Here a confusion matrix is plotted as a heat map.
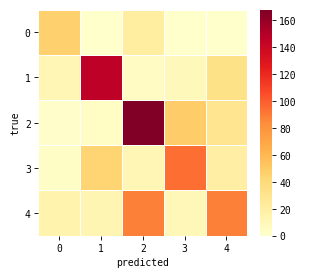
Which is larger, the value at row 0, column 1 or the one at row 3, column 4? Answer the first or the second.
the second
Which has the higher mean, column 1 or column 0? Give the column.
1
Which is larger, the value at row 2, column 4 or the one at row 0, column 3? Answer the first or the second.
the first
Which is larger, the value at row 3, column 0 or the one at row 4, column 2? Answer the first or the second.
the second
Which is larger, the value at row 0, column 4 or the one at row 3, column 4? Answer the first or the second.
the second
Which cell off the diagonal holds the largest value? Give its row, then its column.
4, 2
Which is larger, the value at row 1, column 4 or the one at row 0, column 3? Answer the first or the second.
the first
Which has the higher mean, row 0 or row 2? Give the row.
2
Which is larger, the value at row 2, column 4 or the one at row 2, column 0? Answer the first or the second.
the first
